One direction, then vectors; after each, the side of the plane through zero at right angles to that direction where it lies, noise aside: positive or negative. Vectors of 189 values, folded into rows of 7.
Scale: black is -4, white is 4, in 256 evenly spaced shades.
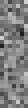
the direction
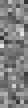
negative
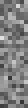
positive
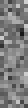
positive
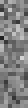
negative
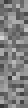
positive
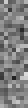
positive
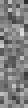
negative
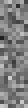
negative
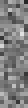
negative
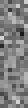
positive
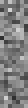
negative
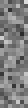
positive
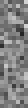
positive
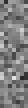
negative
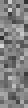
negative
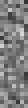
negative
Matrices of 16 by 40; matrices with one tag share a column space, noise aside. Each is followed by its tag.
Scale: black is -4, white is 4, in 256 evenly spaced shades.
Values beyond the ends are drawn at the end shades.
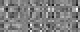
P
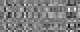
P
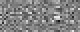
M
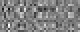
P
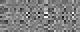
M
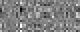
P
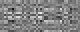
M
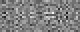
M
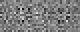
M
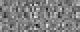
P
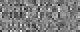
P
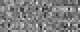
P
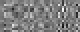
P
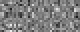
P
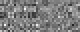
P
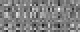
P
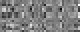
P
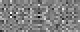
M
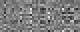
M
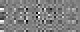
M
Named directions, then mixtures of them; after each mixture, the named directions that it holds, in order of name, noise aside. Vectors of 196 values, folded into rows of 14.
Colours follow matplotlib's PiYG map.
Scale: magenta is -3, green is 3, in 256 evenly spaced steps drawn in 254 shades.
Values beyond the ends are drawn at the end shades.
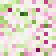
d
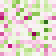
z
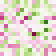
z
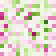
z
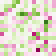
d, z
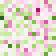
d, z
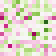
z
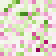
d, z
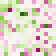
d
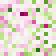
d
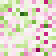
d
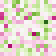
z
